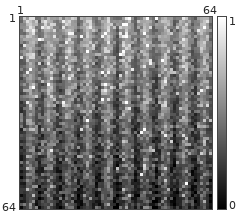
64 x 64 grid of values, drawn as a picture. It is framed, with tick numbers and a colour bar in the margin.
Average level on the scale: 40%. Odd rows or columns: none. Slope: up to the top. Stripes: upright, repeating 10 times.
